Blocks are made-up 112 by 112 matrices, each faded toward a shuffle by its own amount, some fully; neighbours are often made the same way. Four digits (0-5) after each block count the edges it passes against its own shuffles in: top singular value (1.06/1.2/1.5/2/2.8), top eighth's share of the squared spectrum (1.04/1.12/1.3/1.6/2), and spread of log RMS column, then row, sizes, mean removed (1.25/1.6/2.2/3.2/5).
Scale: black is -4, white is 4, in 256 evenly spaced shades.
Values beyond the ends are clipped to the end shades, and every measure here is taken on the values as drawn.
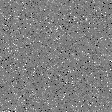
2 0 0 0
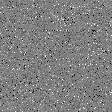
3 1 0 0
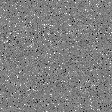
3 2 0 0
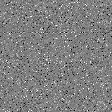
3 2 0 1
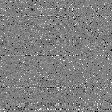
4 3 1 2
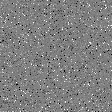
2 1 0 0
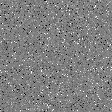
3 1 0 0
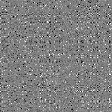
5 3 2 2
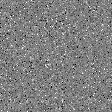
3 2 1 0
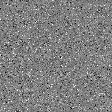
3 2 0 0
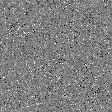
2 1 0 0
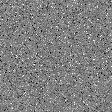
2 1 0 0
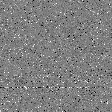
2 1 0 1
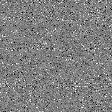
2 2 0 2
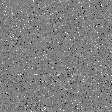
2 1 0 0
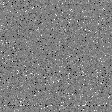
2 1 0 1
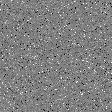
0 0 0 0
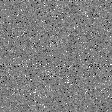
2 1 0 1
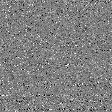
1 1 0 2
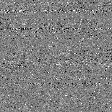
2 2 0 3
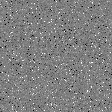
1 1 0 0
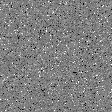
1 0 0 0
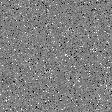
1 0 0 0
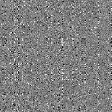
4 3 3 2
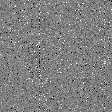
3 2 1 0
